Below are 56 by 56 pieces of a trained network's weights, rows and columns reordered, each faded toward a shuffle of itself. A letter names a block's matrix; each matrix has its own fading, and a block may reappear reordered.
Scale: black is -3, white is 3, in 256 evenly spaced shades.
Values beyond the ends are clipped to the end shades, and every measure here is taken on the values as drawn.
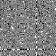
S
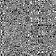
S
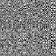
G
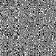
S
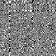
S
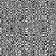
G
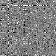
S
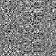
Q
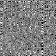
S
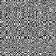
G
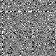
S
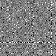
S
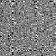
S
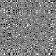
Q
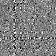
S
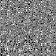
S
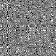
S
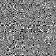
S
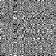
Q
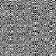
G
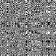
G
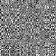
G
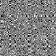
Q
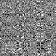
Q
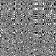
Q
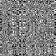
Q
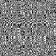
G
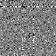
S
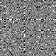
S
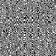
S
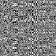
G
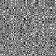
G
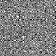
Q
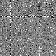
S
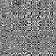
G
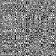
G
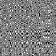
Q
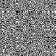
Q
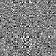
Q
